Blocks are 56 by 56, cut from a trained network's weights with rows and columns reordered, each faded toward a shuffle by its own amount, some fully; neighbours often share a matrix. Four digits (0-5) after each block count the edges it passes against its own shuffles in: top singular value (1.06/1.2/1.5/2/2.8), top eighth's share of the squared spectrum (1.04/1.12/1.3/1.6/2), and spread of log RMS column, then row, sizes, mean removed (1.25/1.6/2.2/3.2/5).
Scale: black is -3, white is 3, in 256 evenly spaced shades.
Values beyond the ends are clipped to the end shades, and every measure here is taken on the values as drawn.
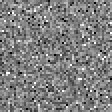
0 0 0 0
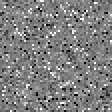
0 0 0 0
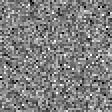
0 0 0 0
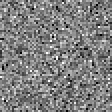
0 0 0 0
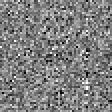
2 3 1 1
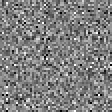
3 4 2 2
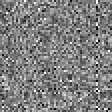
4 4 2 0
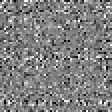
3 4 2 3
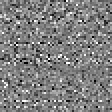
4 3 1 3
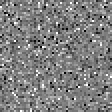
0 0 0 0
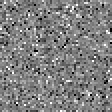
0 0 0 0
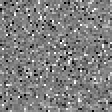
0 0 0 0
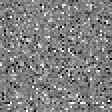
2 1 0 1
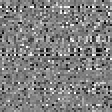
4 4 1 3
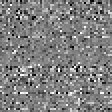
3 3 1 3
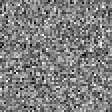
0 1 0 0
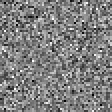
0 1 0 0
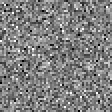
1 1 0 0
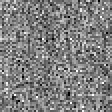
2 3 0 1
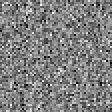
2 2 0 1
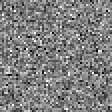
1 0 0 0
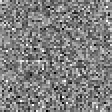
1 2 0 1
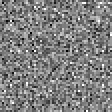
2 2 0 1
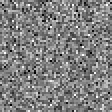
1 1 0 0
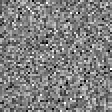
1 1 0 0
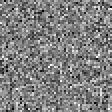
2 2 0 1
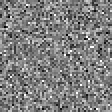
2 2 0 0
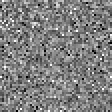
1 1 0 0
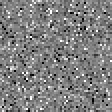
0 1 0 0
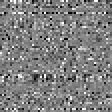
4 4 0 3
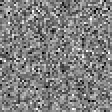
2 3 0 0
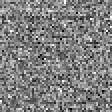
1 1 0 0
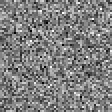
1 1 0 0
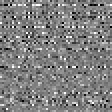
3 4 0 4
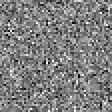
1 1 0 1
